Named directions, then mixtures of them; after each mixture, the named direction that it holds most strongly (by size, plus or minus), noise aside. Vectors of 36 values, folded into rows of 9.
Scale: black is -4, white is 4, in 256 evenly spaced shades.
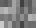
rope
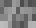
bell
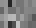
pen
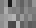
pen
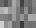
rope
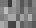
pen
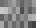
rope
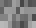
bell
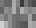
bell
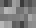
rope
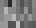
pen
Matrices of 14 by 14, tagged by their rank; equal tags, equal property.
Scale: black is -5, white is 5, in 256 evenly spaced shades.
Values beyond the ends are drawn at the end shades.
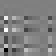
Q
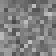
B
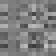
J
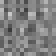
J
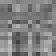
J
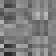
J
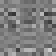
J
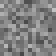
B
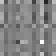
J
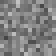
B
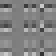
Q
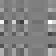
Q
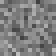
B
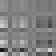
Q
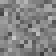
B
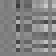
Q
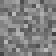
B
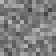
B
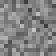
B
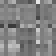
J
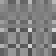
Q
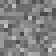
B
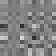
J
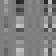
Q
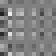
Q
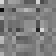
J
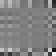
Q
